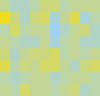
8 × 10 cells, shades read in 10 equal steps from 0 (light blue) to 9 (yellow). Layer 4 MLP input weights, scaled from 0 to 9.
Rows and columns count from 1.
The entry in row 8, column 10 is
3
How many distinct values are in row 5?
5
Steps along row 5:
down up up same up down up down up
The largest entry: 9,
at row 2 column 1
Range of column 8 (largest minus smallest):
5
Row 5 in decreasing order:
6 5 5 5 4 4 4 3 3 2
